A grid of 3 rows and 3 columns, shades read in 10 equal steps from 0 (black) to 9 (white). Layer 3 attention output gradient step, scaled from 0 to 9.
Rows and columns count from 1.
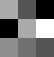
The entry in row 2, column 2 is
6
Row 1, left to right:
6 3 0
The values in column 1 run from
0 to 6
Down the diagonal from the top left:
6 6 3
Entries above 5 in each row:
1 2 0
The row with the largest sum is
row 2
